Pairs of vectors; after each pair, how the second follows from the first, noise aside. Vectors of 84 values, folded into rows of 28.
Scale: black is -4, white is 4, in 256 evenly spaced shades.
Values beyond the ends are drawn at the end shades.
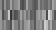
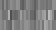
shrunk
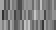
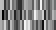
scaled up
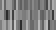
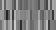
copied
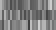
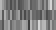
copied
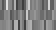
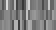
copied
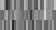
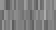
shrunk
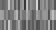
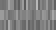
shrunk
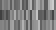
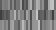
copied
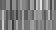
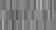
shrunk
